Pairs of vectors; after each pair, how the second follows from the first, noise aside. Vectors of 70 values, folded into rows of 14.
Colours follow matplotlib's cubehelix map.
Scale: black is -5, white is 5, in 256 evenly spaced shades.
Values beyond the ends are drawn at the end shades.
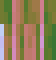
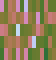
shuffled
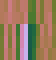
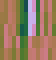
reversed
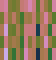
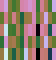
scaled up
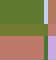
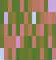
shuffled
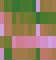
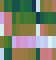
scaled up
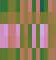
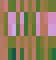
reversed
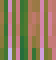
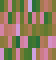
shuffled
